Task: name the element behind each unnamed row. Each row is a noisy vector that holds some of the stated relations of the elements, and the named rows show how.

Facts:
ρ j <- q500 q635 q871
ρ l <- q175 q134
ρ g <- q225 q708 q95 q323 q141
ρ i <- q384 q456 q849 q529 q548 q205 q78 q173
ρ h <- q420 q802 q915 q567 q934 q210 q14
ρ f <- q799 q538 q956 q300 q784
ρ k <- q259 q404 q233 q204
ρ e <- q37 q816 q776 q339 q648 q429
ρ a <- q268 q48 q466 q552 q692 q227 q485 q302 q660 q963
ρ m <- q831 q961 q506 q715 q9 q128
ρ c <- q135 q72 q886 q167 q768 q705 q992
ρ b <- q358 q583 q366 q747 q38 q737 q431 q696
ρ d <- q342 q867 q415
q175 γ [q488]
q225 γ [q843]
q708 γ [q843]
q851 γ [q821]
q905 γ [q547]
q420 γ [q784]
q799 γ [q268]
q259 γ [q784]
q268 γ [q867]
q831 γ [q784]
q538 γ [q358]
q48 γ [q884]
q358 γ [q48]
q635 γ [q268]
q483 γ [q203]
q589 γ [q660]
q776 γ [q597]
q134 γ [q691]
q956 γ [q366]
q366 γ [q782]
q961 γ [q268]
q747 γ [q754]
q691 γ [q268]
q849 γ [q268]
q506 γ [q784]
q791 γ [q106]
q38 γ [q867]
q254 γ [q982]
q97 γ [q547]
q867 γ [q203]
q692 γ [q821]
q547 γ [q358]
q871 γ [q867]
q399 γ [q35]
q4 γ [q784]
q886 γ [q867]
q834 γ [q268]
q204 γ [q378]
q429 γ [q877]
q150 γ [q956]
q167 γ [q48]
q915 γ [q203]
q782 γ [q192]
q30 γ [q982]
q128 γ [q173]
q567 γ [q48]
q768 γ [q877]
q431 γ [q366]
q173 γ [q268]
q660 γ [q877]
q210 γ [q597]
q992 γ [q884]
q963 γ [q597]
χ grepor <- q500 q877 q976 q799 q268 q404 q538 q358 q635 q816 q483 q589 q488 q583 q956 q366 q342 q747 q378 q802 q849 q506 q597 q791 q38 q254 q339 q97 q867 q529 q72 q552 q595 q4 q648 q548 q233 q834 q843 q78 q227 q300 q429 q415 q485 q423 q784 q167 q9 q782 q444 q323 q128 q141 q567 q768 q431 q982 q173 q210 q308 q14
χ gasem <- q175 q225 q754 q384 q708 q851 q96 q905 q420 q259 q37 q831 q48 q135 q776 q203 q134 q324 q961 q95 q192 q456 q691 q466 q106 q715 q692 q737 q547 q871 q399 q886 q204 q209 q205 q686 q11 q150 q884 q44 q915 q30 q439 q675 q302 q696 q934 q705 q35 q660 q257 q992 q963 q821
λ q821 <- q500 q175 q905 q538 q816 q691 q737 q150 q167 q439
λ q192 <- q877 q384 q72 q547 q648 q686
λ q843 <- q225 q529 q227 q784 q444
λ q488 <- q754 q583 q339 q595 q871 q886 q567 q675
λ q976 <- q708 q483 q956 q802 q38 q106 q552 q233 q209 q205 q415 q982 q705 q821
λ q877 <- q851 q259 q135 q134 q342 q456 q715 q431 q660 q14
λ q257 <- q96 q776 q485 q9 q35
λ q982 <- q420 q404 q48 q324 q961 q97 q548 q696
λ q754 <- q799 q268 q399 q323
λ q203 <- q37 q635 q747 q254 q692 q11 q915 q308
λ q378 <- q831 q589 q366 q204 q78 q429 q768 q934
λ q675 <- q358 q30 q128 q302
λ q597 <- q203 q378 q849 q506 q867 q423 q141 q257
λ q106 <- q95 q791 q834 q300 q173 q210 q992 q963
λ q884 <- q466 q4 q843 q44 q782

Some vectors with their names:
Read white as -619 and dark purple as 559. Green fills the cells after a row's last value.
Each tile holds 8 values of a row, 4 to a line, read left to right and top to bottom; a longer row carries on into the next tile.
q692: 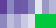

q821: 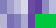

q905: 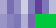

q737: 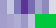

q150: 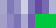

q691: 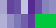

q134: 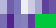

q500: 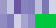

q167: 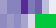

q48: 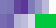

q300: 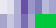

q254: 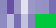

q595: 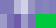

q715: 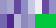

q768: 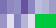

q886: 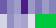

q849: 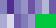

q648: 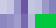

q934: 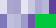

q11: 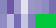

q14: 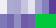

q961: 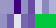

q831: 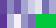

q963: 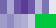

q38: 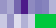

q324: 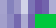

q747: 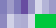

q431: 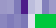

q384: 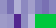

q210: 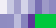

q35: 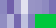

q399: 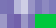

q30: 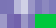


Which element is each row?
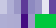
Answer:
q799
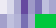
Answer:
q956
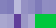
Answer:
q529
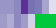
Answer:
q992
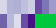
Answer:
q420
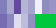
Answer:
q9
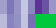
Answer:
q483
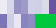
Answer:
q204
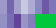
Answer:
q686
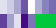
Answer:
q259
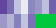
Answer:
q378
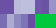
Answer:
q4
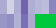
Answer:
q339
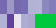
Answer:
q871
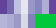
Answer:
q203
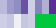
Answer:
q867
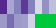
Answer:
q302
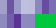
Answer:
q851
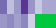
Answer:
q583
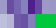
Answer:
q173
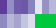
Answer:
q485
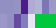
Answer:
q135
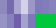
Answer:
q782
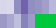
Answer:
q816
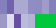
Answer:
q78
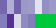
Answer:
q128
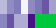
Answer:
q175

